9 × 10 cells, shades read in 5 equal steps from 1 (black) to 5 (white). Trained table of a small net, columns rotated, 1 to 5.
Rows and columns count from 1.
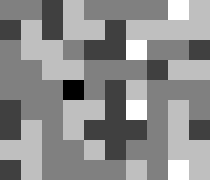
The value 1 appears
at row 5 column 4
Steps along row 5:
same same down up down up down same same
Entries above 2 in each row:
9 7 7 9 8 8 5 9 9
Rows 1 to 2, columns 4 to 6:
4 3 3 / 4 4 2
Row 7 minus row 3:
-1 0 -1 1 0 0 -3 0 1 0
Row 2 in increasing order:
2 2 2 4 4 4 4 4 4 4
